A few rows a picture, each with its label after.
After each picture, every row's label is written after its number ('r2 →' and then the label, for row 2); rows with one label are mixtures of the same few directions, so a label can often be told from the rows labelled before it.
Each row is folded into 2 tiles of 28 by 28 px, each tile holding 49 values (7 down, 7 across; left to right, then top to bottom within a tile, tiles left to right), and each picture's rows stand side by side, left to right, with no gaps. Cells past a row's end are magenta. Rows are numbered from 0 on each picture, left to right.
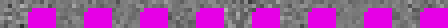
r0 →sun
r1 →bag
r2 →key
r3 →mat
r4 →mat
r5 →sun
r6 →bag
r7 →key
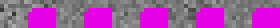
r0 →mat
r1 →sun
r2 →mat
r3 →key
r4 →mat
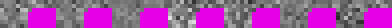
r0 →key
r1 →key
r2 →sun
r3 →mat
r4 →mat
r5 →sun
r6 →mat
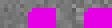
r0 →sun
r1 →key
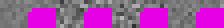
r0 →mat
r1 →key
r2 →sun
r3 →sun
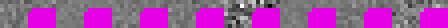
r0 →mat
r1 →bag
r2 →sun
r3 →mat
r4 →bag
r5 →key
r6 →bag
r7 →bag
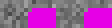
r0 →sun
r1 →sun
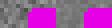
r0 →key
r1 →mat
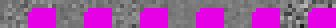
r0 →sun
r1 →bag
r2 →sun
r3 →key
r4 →mat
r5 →sun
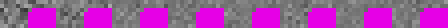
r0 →key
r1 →sun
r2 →sun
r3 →sun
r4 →bag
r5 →sun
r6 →bag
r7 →mat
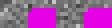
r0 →bag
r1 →sun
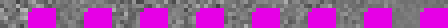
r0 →key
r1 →mat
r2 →mat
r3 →key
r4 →sun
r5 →key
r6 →sun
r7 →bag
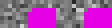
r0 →sun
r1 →key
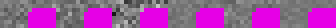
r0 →sun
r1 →mat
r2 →bag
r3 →key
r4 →bag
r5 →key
